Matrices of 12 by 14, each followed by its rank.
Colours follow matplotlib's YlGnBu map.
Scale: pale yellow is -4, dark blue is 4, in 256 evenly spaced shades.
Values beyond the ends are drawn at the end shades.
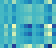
one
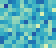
full rank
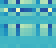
one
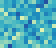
full rank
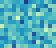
full rank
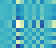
one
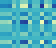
one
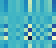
one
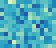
full rank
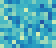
full rank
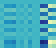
one
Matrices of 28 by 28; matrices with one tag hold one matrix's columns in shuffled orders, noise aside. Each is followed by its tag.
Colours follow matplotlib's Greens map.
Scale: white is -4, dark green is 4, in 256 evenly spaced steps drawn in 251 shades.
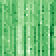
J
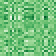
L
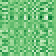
L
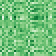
L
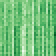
J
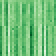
J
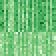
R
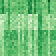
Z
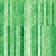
J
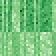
R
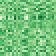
L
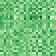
L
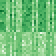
R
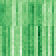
J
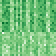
R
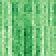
J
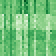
Z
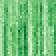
J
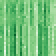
J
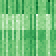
Z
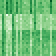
Z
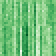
J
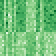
R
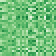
L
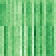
J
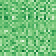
L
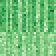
R
